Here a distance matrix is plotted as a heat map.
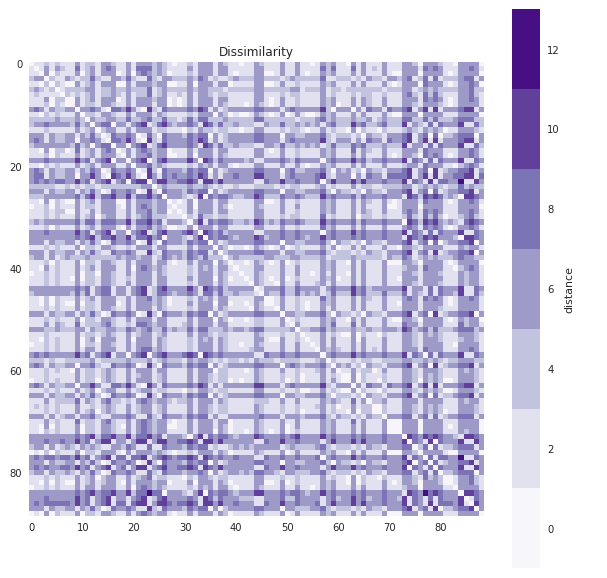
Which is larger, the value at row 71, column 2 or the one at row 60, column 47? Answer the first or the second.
the second
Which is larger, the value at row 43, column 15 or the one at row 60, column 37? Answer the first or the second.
the first
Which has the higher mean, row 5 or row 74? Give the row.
74
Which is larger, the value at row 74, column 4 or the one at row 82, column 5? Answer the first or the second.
the first
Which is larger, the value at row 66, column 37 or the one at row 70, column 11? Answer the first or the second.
the first
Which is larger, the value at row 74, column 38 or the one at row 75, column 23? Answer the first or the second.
the second
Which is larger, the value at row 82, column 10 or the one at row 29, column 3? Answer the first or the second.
the second
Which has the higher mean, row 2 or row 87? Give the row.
87
